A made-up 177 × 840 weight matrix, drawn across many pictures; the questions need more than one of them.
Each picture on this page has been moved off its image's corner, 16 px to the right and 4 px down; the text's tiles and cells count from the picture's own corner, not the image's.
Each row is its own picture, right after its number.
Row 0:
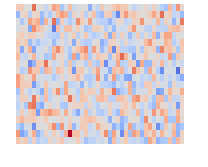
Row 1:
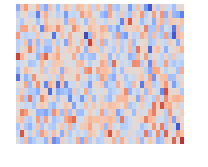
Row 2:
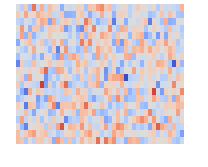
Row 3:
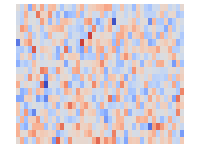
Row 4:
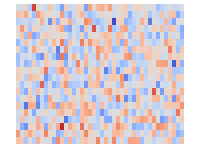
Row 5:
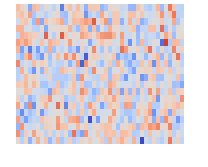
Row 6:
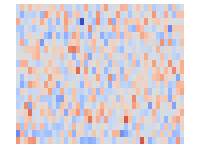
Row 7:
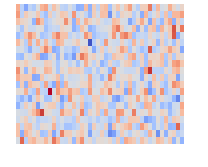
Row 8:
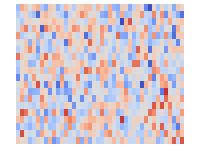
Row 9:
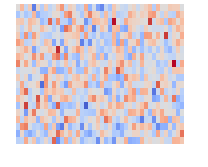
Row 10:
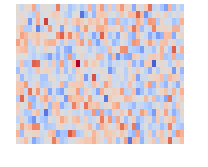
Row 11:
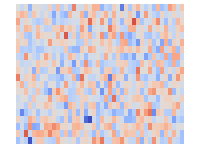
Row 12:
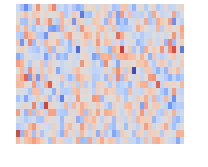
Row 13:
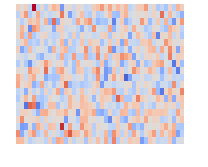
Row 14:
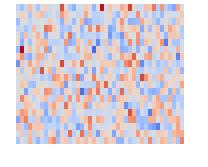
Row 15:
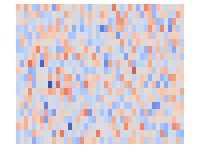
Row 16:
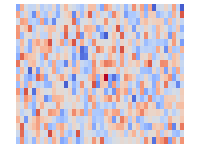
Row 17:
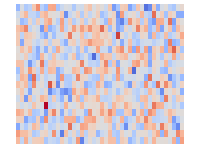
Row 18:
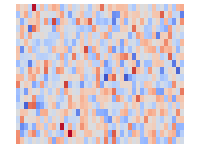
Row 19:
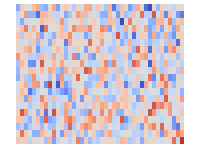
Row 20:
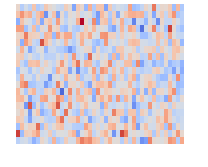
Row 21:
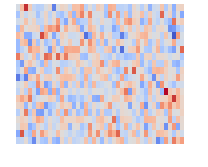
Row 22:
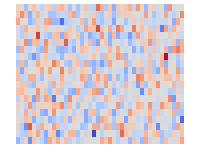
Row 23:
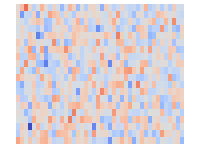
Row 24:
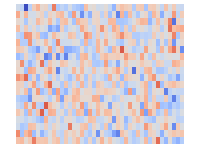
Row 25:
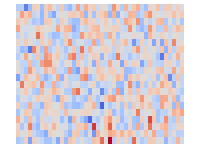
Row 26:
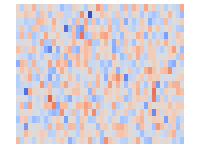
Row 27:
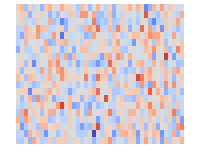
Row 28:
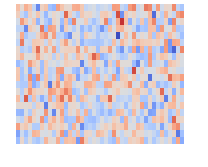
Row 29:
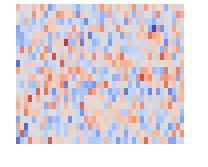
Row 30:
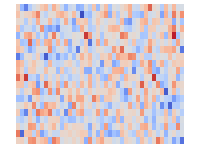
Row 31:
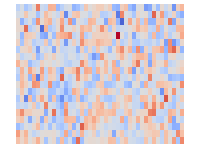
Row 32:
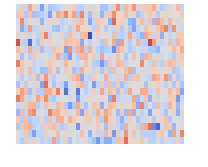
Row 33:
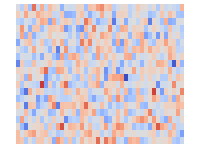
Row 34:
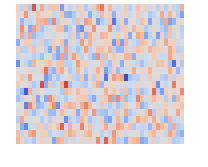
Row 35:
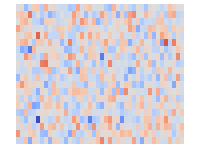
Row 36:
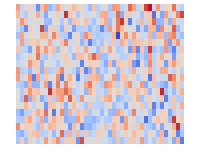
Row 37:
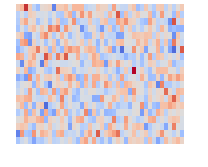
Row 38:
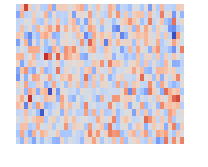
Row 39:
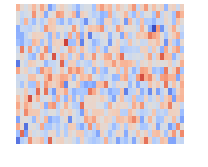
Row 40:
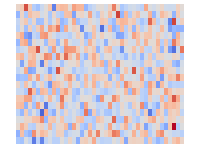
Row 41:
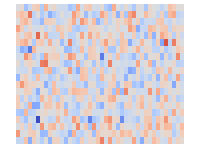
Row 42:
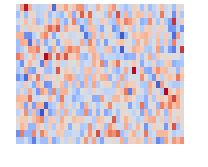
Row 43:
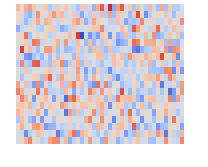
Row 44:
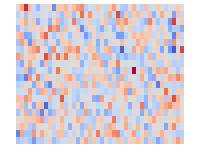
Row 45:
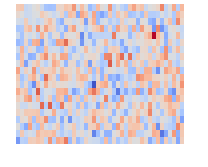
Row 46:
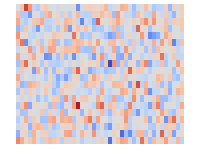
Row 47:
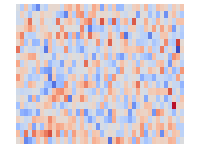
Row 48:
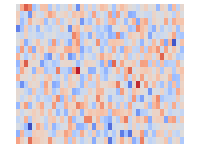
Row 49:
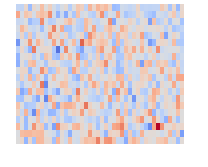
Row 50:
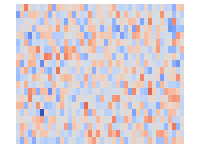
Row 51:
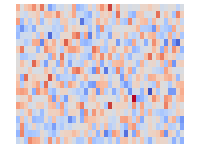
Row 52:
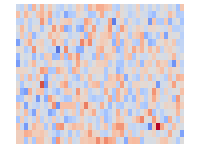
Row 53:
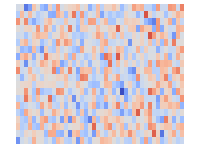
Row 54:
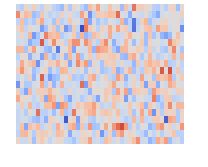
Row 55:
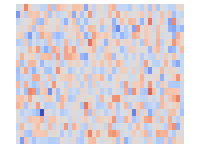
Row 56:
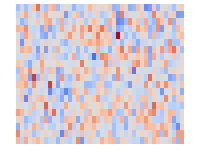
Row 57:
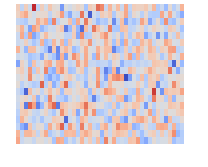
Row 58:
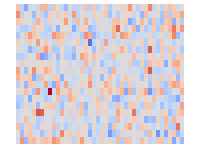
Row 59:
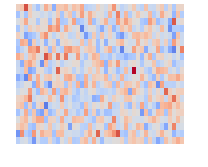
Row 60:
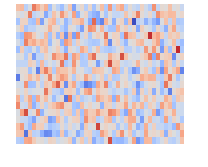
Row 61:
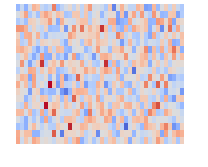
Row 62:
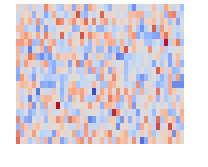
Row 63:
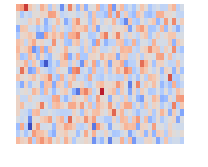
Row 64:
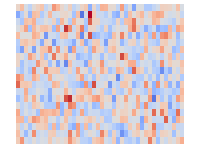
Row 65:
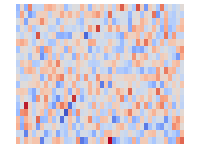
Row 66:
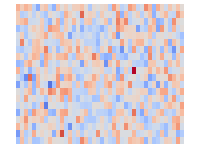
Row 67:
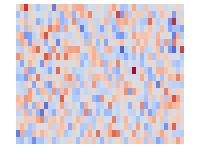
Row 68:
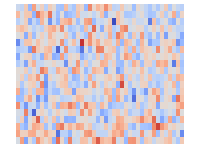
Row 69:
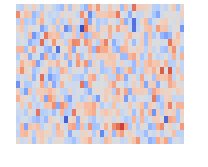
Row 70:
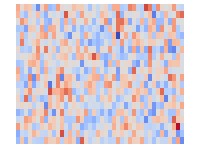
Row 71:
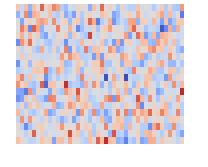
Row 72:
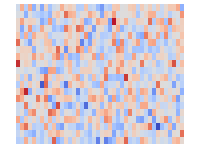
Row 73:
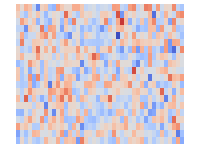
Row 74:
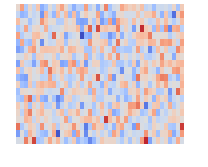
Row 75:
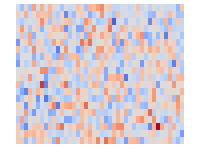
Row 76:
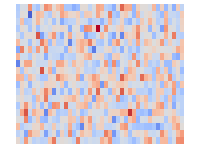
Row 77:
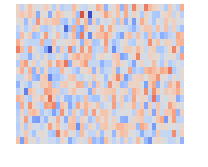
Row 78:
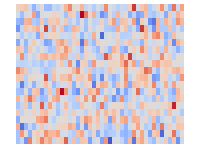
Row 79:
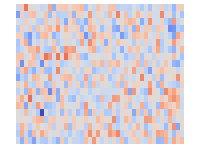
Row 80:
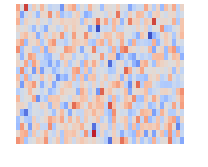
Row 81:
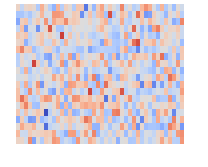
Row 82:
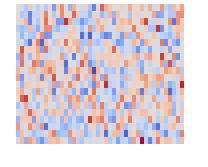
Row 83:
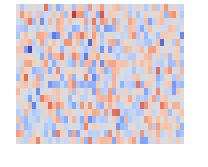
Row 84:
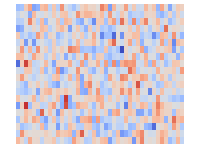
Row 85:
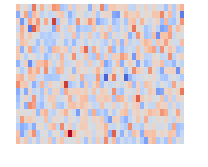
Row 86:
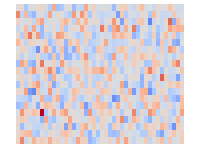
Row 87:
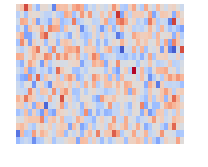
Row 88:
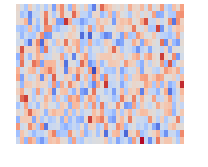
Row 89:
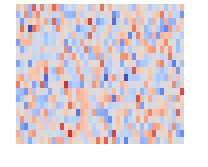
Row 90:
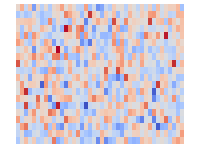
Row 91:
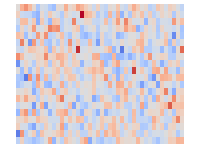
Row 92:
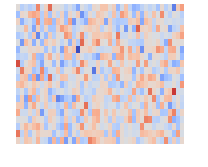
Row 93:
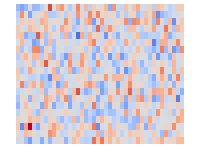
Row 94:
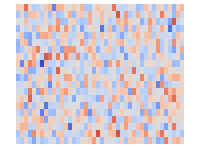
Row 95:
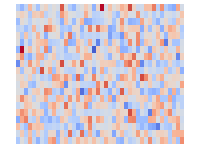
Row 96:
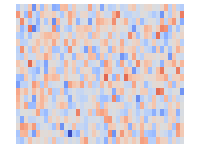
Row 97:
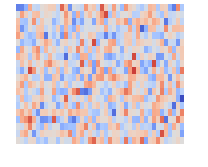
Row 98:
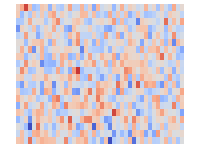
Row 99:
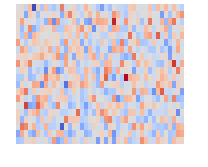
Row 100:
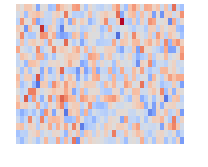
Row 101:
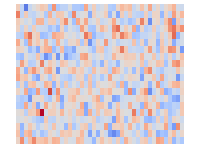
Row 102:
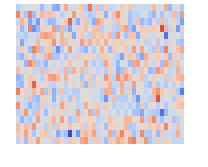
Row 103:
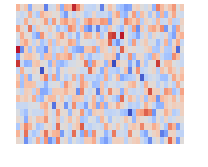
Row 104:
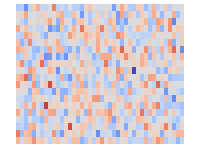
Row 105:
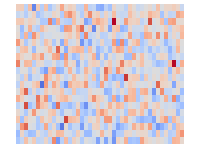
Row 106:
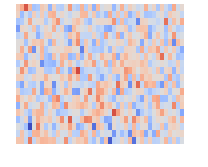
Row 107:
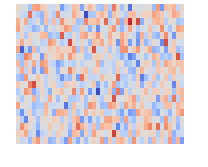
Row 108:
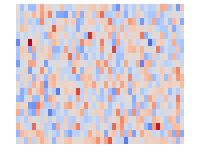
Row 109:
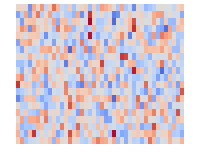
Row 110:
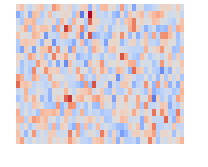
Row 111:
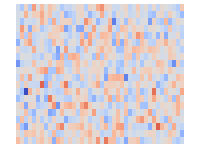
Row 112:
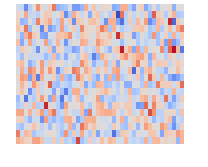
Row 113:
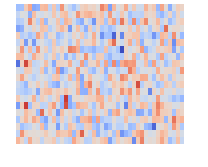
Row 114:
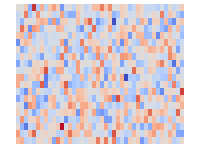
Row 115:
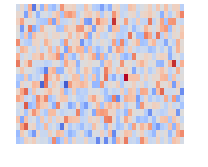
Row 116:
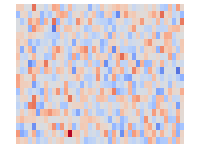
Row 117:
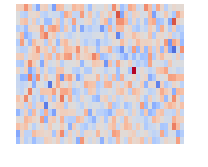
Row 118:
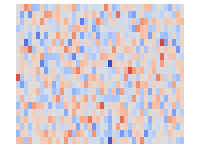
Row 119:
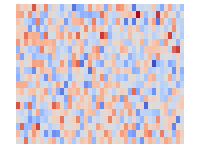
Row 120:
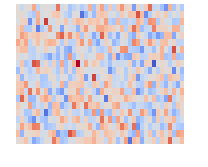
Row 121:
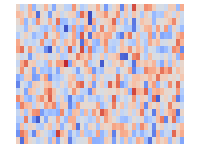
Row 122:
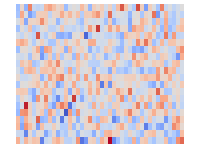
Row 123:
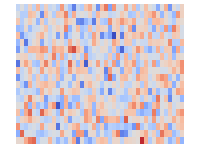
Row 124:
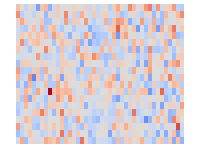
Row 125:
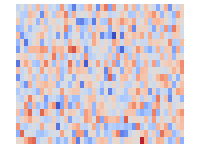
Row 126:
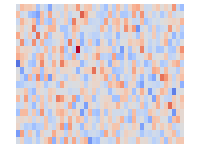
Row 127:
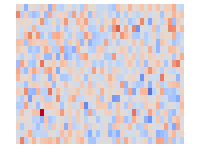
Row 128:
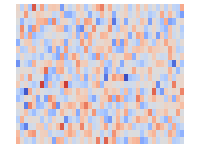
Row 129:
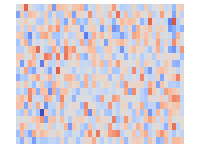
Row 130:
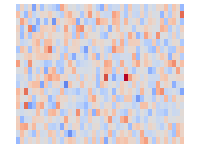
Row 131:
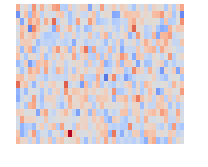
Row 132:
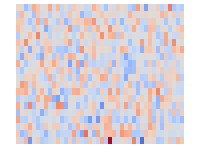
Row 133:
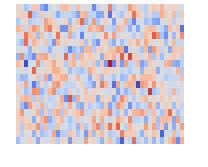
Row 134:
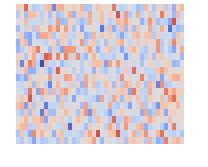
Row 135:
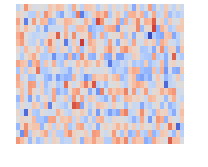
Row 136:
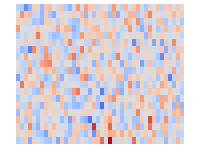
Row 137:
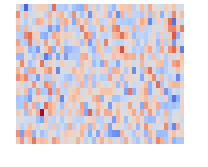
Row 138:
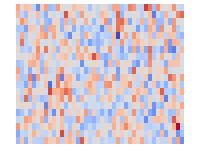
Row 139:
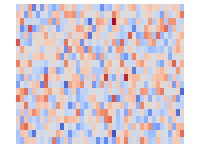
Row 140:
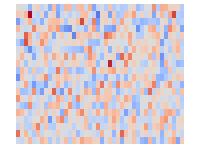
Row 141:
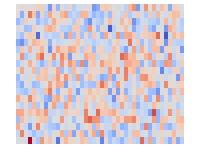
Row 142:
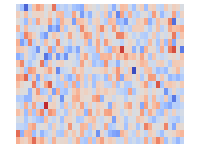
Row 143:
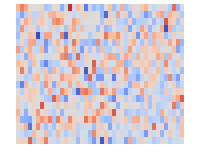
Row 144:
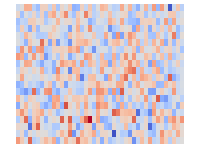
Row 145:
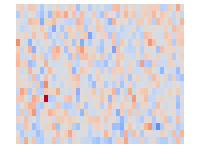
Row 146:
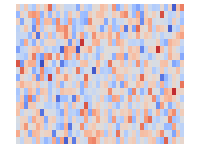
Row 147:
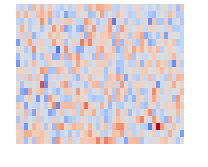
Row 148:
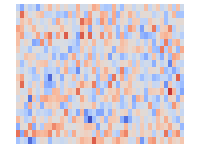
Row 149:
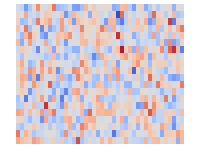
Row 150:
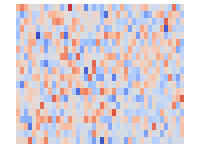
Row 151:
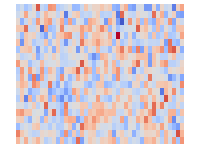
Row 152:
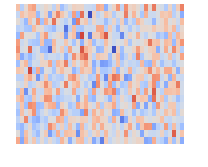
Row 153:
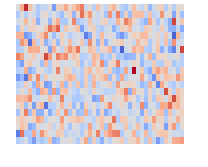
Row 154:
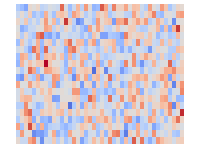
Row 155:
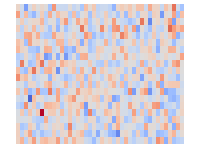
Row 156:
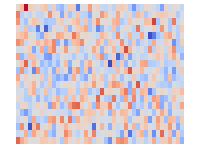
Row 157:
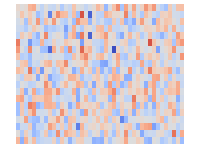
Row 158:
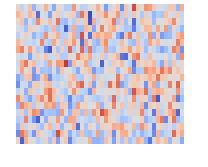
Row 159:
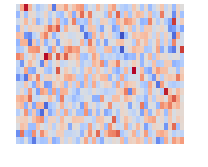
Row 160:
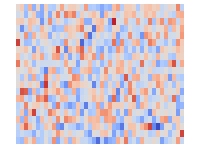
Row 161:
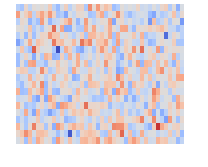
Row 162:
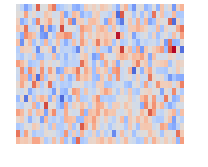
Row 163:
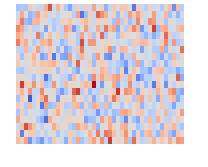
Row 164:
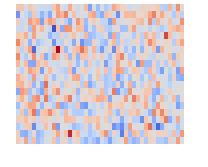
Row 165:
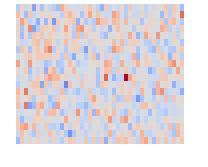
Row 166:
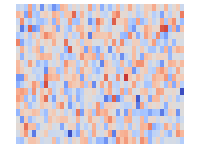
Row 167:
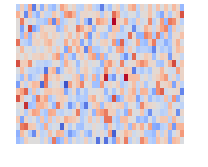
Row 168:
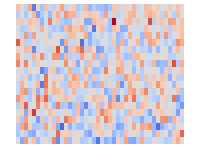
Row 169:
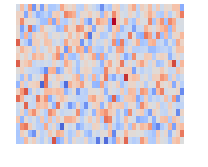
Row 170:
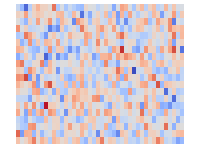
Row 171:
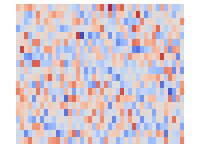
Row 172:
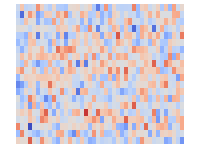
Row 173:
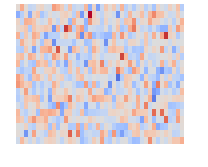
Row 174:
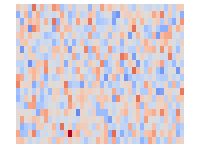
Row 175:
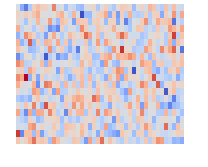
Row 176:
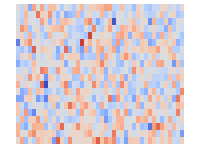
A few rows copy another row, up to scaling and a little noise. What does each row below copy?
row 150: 143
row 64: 110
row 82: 88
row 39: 29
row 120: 10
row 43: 171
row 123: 125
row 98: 106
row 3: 176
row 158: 121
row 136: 25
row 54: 69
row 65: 122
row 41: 35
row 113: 84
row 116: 0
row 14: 95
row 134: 94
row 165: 130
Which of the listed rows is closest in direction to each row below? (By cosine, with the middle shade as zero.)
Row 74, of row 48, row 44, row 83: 48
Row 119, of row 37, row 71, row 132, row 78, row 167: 132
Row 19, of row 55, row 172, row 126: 126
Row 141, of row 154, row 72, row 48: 48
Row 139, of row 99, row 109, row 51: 99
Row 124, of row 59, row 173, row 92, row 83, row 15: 15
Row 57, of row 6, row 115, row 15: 15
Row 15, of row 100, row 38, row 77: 100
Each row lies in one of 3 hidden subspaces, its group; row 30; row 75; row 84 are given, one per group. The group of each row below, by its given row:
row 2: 75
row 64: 75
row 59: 30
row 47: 84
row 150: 84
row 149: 30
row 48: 84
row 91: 30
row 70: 30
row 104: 30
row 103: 84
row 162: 30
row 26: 75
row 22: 84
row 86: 30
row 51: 84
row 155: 30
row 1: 30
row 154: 84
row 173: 75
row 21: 30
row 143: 84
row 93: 84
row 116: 75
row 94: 30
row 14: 84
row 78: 84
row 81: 84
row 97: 84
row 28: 30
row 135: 84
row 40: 30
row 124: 30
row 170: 30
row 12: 30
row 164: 75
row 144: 84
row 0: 75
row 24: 30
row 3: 75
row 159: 30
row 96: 75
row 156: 84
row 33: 75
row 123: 84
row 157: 75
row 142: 30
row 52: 75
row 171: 84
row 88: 84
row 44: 30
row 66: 30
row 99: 75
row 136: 84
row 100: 30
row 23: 84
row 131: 75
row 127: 30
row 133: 84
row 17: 30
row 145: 75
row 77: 75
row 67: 30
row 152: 75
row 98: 84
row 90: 75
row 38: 30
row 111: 75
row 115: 75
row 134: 30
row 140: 84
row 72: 75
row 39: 84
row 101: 30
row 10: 84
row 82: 84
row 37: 30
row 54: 75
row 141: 84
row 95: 84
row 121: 75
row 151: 30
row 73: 30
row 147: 75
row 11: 84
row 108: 75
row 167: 75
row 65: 84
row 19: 30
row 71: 75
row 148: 84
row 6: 84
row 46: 84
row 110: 75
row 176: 75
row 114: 75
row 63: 84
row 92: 30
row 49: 75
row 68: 75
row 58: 30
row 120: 84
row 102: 75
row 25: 84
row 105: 75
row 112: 30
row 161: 75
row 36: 30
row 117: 30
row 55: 30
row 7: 30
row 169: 75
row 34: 75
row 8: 30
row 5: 84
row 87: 30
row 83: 84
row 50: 30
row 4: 75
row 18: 75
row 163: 84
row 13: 75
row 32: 75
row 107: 84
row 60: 84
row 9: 75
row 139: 75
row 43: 84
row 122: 84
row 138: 30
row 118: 84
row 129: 30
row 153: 30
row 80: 84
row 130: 75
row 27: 84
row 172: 84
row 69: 75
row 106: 84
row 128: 75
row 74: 84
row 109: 75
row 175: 30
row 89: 75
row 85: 75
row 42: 30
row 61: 30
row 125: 84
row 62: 84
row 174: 75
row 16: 75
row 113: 84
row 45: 84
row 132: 84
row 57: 75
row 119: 84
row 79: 30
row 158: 75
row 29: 84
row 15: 30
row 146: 30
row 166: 75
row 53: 84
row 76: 84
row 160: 75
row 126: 30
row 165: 75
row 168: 75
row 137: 30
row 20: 84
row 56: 30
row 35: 84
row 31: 30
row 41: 84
